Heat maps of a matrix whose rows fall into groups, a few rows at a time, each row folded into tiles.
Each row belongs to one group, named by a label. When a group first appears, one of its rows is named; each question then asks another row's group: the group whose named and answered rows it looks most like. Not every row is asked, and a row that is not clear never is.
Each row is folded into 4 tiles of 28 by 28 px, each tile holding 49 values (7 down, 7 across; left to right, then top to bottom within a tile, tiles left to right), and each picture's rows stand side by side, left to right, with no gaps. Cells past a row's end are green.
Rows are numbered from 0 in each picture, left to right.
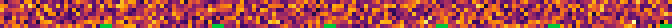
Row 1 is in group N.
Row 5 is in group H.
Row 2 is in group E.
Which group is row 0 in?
E
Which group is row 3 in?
E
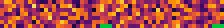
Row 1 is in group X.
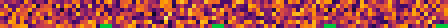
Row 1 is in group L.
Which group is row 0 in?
E
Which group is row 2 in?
L
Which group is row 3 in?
L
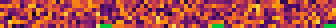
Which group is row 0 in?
H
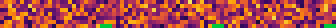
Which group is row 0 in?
N
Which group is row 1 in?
H
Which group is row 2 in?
X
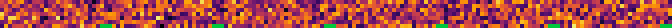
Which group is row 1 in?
H
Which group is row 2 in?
X
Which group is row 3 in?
H
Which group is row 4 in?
L
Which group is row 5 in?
L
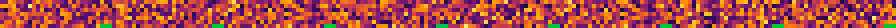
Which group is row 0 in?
N
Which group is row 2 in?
X
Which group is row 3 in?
L
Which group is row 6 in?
L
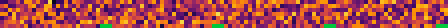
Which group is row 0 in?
E
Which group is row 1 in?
E
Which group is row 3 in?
L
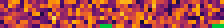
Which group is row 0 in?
L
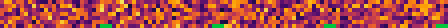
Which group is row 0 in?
X
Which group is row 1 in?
X
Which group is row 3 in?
H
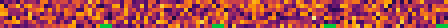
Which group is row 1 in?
E
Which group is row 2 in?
H
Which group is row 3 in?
N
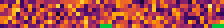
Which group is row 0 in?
E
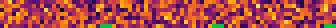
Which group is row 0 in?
X
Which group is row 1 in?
L
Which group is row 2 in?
X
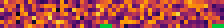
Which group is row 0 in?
X
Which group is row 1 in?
H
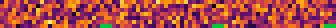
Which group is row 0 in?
E
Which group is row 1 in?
L
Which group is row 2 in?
H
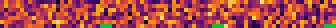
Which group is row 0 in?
X
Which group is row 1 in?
X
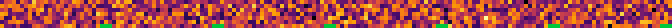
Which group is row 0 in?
H
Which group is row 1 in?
N
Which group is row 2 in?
E
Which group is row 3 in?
H
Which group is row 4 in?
N
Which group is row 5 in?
E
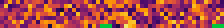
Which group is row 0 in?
E
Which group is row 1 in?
L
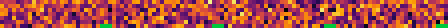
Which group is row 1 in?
H
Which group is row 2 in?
X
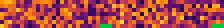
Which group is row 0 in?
N
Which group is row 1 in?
N
